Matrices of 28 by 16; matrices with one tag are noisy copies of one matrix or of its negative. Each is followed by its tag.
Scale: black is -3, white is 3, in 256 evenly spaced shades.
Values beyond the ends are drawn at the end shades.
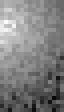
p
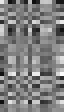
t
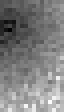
p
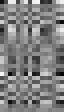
t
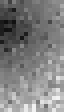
p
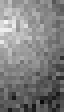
p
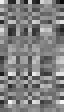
t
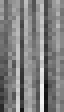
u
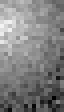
p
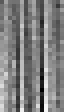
u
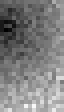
p
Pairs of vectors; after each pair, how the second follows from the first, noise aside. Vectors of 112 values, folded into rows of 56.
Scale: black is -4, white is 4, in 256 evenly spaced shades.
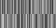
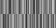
reversed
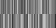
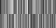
reversed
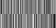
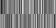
reversed
